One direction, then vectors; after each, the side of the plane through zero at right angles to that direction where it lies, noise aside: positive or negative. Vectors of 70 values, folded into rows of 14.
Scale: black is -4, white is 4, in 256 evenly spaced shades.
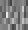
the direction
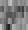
negative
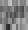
negative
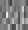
positive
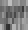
negative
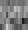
negative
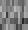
negative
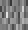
positive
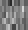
positive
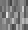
positive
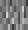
positive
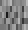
negative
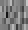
negative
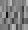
negative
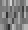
negative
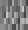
positive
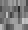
positive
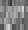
positive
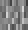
positive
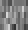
positive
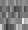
positive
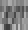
negative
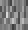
positive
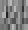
negative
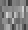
positive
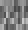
positive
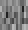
negative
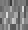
positive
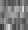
positive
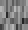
negative
